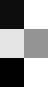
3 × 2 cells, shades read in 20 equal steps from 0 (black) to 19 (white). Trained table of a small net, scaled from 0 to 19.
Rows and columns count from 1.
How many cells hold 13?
0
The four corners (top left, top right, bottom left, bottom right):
1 19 0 19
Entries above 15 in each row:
1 1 1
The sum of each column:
18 49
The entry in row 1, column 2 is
19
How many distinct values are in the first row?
2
